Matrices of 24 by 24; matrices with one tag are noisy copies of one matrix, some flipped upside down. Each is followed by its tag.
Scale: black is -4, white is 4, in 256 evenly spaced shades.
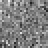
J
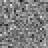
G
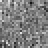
J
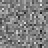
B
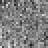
J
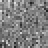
J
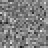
G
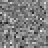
G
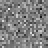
B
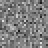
B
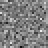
G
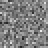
G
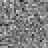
G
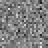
B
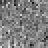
J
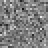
G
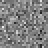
B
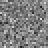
G
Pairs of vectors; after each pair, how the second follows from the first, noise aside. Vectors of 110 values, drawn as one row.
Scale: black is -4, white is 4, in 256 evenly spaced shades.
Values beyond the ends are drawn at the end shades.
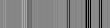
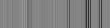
shrunk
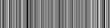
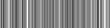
sign-scrambled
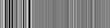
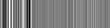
sign-scrambled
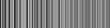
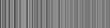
shrunk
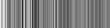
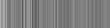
shrunk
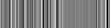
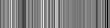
sign-scrambled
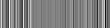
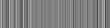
shrunk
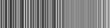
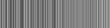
shrunk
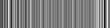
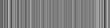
shrunk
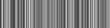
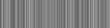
shrunk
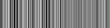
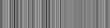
shrunk
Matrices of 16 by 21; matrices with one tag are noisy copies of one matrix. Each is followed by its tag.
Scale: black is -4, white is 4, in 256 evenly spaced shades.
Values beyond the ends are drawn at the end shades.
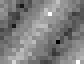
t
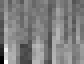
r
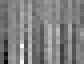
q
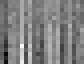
q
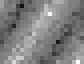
t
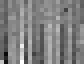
q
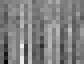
q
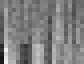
r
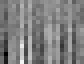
q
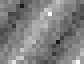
t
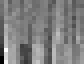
r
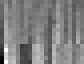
r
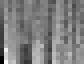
r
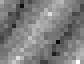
t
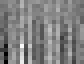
q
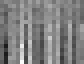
q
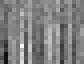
q
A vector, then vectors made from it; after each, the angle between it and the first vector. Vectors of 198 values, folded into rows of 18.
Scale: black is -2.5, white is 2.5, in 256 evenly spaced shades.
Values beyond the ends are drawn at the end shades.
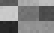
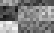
nearly opposite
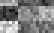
nearly opposite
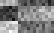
nearly opposite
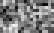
partly opposed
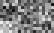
partly opposed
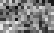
partly opposed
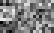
partly aligned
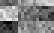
nearly parallel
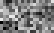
partly aligned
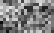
partly aligned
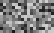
orthogonal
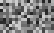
orthogonal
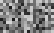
orthogonal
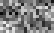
partly opposed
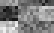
nearly opposite
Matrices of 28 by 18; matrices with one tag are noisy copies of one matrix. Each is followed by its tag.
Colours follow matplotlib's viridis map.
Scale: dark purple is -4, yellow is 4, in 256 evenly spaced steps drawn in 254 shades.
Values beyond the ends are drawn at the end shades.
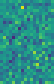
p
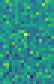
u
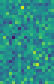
p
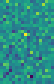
u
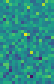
u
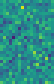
p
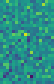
u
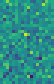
u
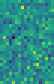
p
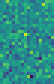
u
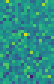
u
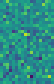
u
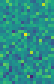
u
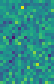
p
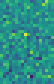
u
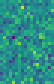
p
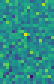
u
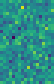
p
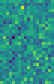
p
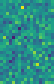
p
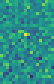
u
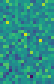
u
